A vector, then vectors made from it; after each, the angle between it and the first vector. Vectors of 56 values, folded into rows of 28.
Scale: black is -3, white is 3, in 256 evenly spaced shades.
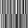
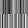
orthogonal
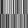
orthogonal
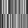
partly opposed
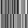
orthogonal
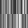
partly opposed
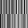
nearly opposite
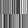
orthogonal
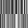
nearly opposite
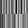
nearly opposite
